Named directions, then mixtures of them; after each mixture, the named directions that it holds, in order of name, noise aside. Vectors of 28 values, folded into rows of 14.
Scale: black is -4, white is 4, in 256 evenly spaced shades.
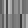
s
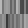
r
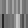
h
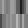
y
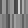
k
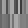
k, y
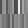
k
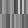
k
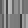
s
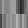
y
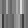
h, y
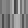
h, k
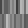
r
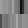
r, y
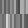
k, r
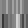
h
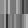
r, s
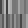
k, s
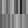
k, y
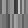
k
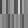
k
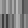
h, r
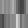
h, y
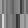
h, r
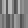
k, s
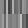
s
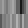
y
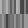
r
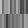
r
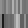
h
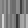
h, r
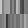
r
